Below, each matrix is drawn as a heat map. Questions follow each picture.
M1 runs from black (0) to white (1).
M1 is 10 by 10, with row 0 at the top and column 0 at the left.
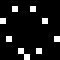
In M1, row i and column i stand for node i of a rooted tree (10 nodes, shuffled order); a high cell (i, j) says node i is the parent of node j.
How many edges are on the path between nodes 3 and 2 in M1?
4
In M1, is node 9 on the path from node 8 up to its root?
no
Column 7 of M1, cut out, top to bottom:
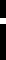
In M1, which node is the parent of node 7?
3
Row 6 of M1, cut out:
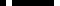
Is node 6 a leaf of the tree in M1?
no
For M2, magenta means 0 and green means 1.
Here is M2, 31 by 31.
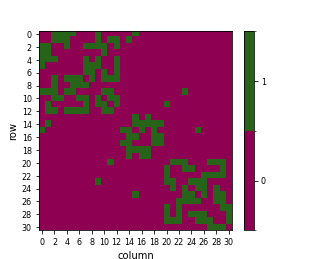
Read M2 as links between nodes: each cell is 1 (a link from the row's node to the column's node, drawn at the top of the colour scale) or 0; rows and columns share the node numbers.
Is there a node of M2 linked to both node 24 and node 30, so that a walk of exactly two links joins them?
yes
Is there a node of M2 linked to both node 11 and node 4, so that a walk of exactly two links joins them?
yes
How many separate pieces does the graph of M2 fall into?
1
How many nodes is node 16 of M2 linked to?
4
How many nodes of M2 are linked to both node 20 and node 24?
3
